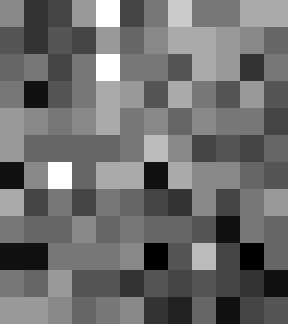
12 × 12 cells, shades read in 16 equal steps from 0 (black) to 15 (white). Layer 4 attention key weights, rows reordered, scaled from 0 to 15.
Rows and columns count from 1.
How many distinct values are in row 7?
6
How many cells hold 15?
3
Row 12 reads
9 9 8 6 7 8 3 2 6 1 4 5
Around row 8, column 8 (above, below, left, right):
10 6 4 8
